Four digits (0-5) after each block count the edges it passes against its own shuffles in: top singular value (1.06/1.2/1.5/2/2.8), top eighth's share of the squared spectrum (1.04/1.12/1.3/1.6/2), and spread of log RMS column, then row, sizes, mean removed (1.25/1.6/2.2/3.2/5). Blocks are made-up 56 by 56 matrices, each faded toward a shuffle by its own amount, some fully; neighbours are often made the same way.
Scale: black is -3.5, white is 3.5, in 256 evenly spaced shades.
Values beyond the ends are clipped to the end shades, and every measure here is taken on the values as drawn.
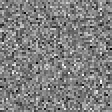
2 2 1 0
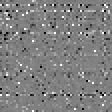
4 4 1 2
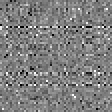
5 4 2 3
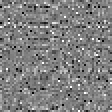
4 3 1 2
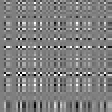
5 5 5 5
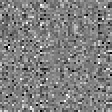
4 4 2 2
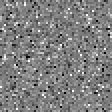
1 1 0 0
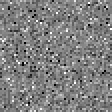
0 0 0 0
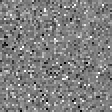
1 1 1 0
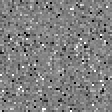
0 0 0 0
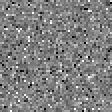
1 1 0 0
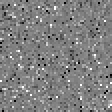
0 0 0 1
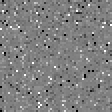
1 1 0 0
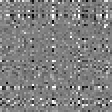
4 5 3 3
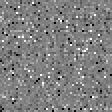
2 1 0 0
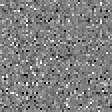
3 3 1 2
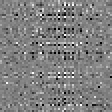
4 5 3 3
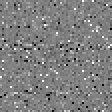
3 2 0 1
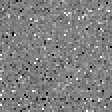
2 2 0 0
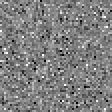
0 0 0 0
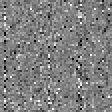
2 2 2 0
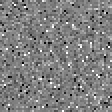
0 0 0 0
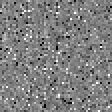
0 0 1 0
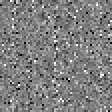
0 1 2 0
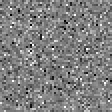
1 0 1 0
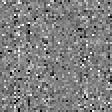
1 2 2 0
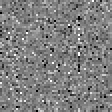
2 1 1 0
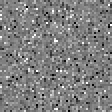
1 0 0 0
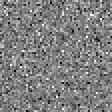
1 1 0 0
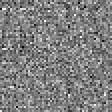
3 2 0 1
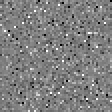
0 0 0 0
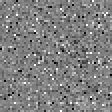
2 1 0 1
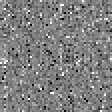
3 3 1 0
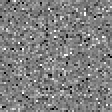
0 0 0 0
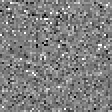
1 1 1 1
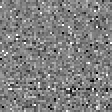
1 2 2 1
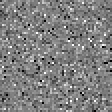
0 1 0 0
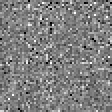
1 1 1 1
